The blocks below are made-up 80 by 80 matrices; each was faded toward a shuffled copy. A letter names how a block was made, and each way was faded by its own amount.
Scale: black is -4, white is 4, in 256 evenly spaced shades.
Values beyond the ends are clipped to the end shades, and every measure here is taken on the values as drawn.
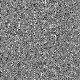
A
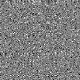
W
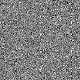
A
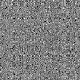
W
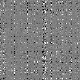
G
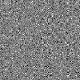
W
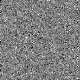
A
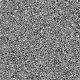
A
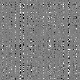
G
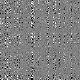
G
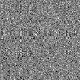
W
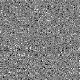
W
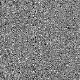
A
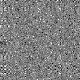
W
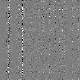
G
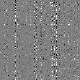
G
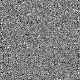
A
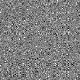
W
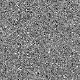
A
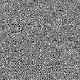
W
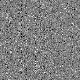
A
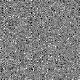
W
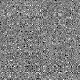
W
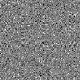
W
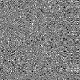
W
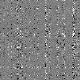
G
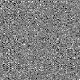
W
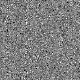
A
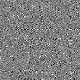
W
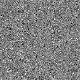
A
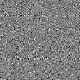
W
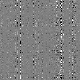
G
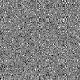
W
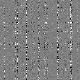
G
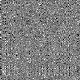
W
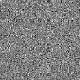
W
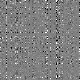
G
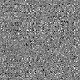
W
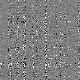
G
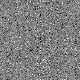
A
